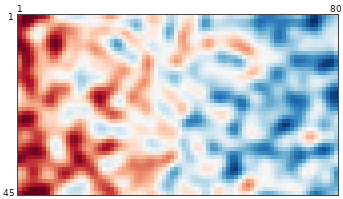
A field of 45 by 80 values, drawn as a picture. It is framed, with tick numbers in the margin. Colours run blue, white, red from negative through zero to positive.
Stripes: none. Grain: blotchy. Average level on the scale: 50%. Ninth with the highest average: bottom left. Slope: up to the left. Odd rows or columns: none. Lone odd cells: none.
